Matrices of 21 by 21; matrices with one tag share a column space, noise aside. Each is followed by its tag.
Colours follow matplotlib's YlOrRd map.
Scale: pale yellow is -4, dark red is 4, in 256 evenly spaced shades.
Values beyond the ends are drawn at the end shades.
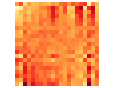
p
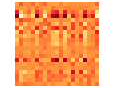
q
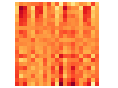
p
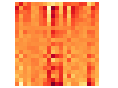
p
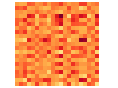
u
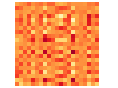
u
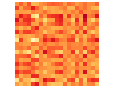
u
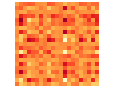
u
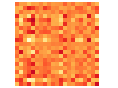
u
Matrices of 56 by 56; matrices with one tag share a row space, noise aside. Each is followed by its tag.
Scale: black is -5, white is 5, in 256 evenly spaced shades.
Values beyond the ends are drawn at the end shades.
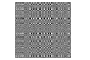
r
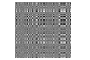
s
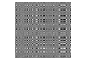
s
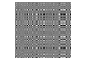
s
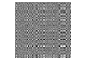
s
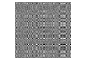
s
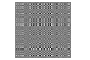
r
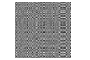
s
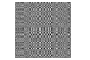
r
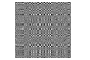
r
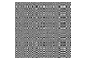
s
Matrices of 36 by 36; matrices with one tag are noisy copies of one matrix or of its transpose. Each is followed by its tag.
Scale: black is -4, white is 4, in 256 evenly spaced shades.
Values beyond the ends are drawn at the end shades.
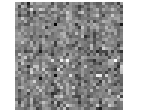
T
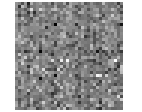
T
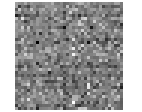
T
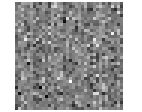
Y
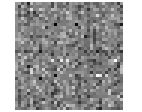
T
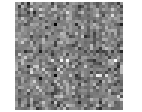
T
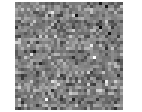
Y
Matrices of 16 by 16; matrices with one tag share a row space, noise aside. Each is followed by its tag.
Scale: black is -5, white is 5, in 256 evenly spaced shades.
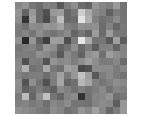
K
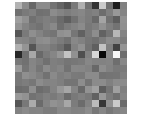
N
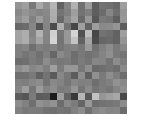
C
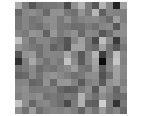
N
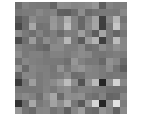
N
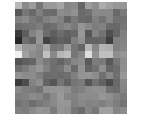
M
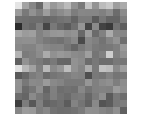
M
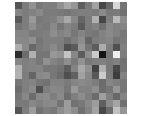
N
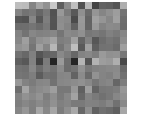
C
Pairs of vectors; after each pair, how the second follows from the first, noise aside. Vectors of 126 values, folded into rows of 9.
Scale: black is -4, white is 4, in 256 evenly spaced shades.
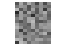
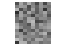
copied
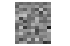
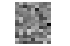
shuffled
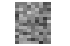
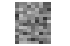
copied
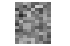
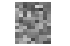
sign-scrambled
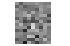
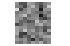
shuffled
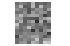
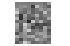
shuffled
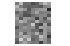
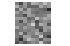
sign-scrambled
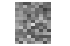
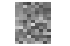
copied
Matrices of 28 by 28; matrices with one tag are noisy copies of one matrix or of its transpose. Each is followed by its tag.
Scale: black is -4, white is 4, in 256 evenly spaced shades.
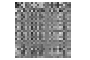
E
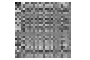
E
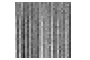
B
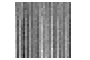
B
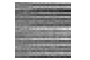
B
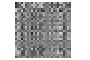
E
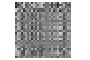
E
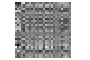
E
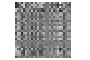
E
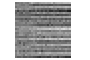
B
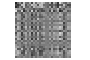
E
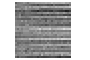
B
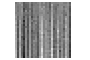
B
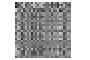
E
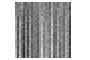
B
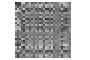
E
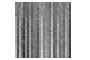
B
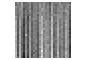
B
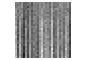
B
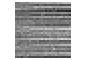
B
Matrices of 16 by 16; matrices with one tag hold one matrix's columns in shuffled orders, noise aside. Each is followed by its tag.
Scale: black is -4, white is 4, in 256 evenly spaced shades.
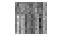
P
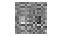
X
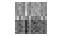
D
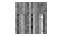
P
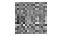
X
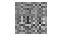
X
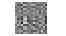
X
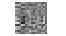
X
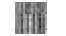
P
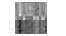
D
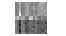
D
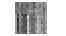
P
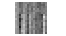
P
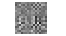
X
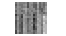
P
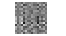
X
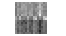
D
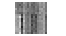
P
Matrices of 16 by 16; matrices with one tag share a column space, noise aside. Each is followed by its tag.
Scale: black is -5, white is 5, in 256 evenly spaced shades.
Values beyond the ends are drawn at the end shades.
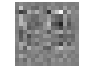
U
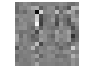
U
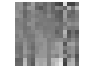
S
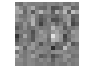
U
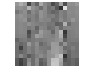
S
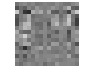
U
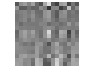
S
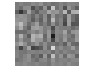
U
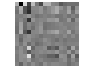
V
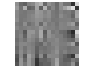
S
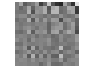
V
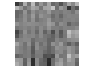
S
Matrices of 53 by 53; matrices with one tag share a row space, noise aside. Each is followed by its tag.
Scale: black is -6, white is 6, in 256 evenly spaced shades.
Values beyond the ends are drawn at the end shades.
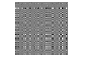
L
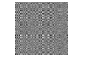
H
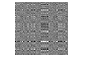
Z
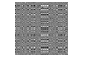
Z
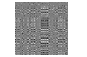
Z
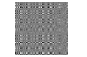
H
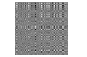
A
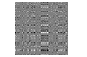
Z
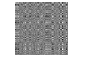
L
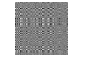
H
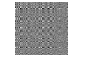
H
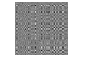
A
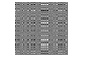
Z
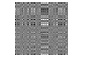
Z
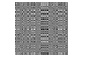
Z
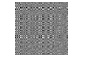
H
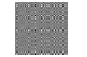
A
